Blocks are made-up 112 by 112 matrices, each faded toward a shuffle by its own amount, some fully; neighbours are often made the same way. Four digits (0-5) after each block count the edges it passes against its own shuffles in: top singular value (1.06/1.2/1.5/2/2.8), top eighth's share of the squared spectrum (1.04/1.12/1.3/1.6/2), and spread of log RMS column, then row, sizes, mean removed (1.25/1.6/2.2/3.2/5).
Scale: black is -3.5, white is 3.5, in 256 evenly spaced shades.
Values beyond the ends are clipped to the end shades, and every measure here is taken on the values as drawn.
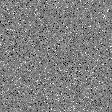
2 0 0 0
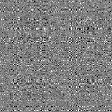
5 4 3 4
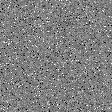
1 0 0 0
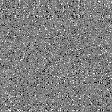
4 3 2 2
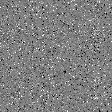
1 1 1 1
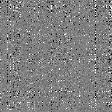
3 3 3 3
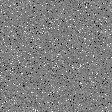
0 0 0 0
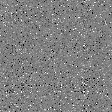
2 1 1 1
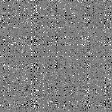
2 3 3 3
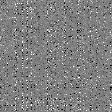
2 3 3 2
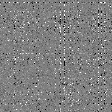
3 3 3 3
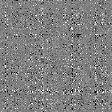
2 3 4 3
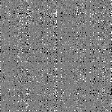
2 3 4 3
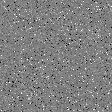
0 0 0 0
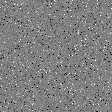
0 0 0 0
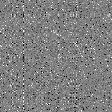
4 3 2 1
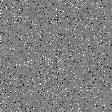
3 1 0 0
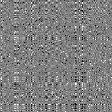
5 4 3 3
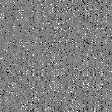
4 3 2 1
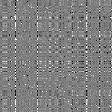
5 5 3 3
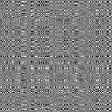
5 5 4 4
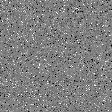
3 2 0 1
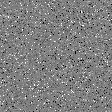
1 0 0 0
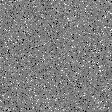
1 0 0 0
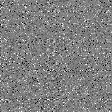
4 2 1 2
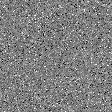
0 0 0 0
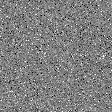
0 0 0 0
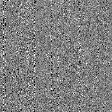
2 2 3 0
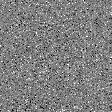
3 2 1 1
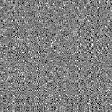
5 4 3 3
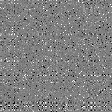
5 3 2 2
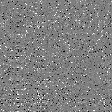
4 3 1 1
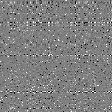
5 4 2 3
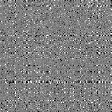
5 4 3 3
